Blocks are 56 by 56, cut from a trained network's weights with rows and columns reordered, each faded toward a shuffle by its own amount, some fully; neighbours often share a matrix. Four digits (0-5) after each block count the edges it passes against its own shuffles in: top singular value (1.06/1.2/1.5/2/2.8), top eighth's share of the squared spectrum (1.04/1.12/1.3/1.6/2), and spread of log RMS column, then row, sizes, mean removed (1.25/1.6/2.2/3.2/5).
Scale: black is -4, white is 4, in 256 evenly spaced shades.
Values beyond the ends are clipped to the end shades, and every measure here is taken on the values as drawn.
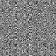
4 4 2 2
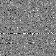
3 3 0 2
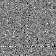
2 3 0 1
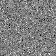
0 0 0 0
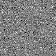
2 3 1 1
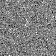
0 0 0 0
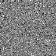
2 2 1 0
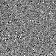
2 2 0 1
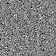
0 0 0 0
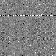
3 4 0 2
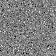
1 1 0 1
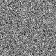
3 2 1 0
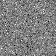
0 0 0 0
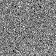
1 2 1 0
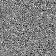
1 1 0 0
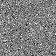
0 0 0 0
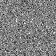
2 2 0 1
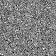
0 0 0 0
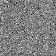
1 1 0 0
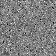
0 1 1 0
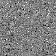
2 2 0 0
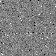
1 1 0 0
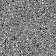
0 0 0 0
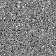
3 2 1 1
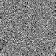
3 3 1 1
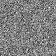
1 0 0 0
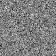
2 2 0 0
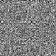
3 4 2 2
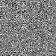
3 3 1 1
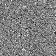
1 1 0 0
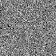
2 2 0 1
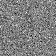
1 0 0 0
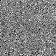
2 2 0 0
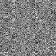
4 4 2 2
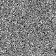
2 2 1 0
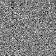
2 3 2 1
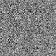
3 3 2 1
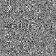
3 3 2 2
